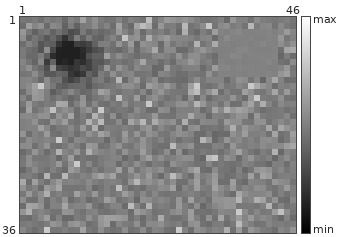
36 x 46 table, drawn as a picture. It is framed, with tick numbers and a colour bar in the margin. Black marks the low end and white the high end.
Dips: one, in the top left. Ninth with the lowest average: top left. Calmest part: top right. Histogram: heavy tails on both sides. Mirror symmetry: none. Odd patch: calmer, in the top right.
